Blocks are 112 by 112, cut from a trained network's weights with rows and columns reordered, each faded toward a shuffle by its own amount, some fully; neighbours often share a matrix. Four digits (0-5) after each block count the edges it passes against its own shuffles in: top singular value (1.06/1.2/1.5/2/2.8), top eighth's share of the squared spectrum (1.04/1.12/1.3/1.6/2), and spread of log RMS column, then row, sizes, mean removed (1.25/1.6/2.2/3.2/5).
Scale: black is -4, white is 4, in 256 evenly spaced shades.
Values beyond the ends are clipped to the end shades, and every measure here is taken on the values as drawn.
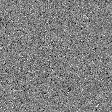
0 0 0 0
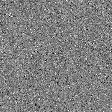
0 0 0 0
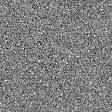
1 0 0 0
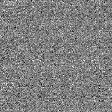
3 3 2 1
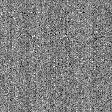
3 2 0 1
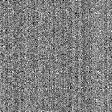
3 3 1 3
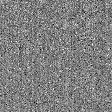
2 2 0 1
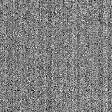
3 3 1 2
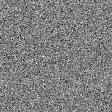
0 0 0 0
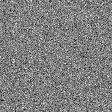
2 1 0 0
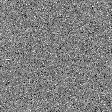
0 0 0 0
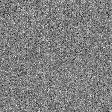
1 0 0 0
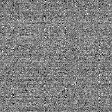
3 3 3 1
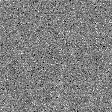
1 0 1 0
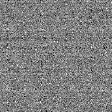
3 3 3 1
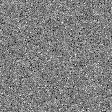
0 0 0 0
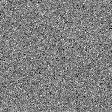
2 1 0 0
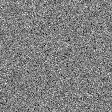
1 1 0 0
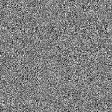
3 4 2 2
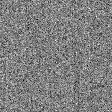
1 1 0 0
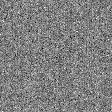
1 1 0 0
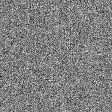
1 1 0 0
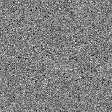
2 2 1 1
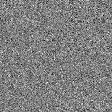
2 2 0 1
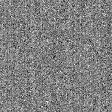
2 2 0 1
